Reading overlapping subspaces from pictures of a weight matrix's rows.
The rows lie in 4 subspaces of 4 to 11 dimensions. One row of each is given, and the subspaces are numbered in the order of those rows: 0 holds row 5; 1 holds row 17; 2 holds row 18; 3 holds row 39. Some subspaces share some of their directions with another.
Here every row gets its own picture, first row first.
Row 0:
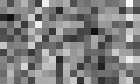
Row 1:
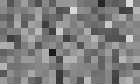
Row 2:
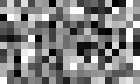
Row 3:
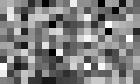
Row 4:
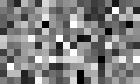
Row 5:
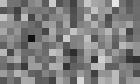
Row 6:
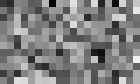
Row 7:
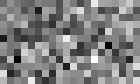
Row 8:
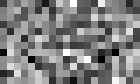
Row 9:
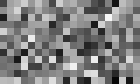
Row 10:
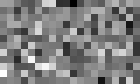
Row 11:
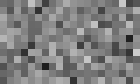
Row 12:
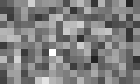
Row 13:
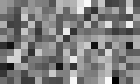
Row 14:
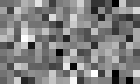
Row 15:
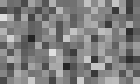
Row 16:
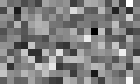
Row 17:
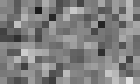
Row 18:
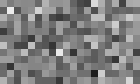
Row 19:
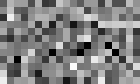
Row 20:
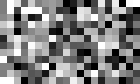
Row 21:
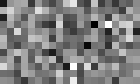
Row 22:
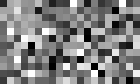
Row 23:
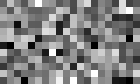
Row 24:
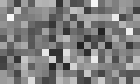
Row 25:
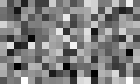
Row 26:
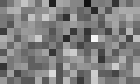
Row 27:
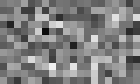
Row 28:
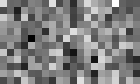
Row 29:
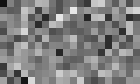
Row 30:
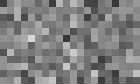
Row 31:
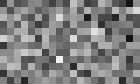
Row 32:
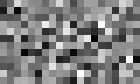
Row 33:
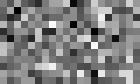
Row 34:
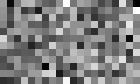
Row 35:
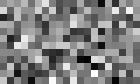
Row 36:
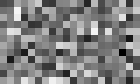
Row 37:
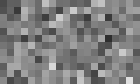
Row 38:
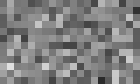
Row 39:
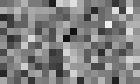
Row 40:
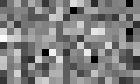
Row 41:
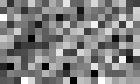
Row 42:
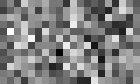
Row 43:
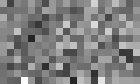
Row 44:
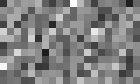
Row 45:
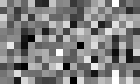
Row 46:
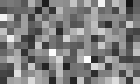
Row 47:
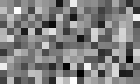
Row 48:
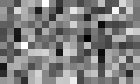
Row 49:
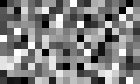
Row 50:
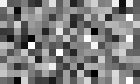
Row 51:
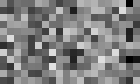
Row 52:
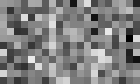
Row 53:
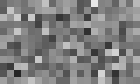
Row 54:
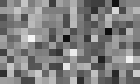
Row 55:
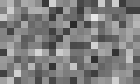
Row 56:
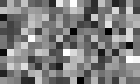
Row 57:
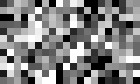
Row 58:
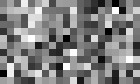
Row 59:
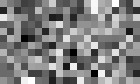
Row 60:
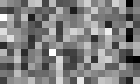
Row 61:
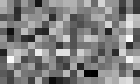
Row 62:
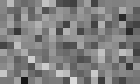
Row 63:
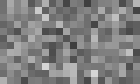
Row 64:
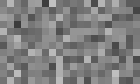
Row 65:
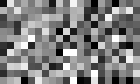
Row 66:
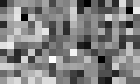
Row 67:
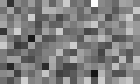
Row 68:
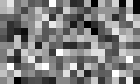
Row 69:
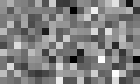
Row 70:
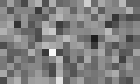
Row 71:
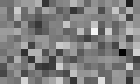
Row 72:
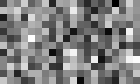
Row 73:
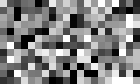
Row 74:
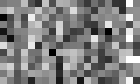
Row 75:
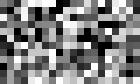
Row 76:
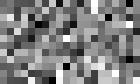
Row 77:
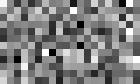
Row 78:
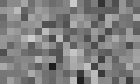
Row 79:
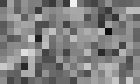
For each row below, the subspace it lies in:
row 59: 2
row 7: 0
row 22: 1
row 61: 3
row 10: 3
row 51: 2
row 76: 1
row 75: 1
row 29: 1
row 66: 3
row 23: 2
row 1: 2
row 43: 3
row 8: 3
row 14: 2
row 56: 3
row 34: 2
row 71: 3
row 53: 2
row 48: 1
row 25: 2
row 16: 3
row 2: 1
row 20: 2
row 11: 2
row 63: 2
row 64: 2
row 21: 1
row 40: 1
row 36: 3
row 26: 2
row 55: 2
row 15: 3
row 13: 3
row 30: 0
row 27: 2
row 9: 1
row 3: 1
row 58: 0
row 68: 2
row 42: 1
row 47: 1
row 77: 1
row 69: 3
